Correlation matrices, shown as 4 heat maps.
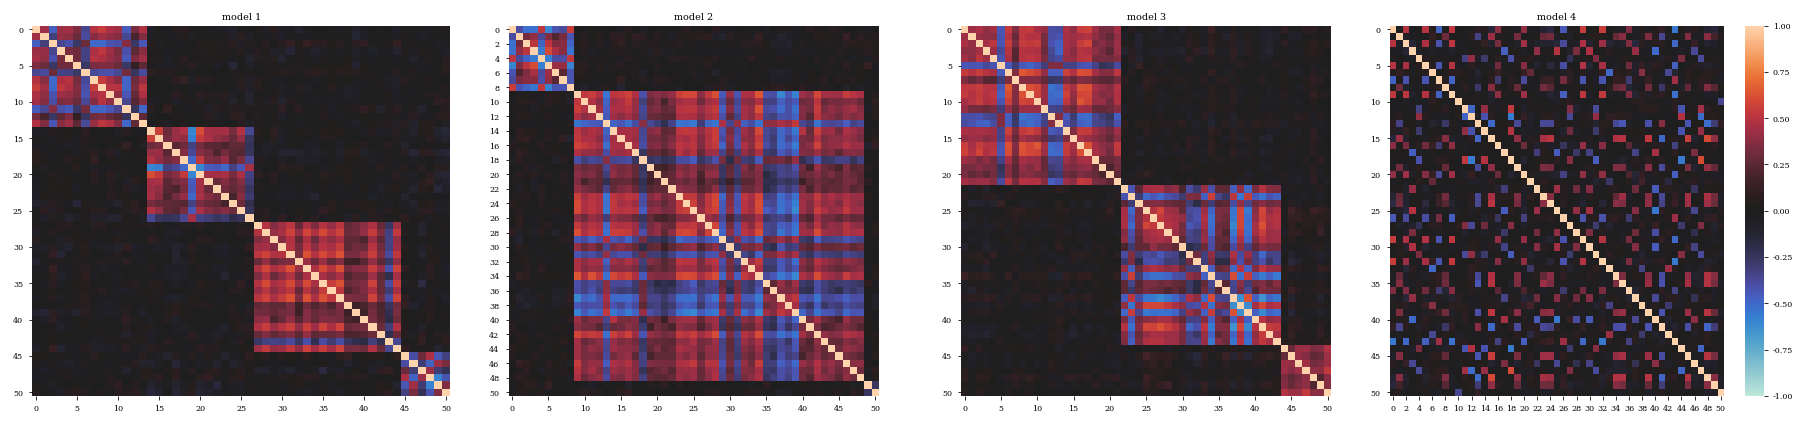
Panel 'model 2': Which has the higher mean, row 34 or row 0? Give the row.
34
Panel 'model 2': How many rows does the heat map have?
51
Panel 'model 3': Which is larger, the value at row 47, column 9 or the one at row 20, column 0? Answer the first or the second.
the second
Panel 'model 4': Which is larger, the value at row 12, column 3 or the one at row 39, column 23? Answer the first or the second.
the second
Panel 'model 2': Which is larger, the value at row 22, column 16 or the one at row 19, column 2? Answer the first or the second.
the first
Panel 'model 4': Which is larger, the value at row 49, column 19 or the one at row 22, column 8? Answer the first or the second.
the first
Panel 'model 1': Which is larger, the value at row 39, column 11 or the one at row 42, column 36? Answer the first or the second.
the second
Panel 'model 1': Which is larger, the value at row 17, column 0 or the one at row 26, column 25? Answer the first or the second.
the first
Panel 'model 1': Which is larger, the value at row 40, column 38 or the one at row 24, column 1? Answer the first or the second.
the first
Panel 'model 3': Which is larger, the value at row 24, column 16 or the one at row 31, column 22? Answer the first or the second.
the first
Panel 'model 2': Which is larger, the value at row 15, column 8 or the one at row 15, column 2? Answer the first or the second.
the second
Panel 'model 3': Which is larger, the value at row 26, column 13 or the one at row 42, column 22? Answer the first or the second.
the second
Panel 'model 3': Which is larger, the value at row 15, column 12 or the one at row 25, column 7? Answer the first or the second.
the second
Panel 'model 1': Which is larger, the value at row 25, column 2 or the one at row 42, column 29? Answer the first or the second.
the second
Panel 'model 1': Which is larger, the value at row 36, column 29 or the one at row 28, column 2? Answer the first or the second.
the first
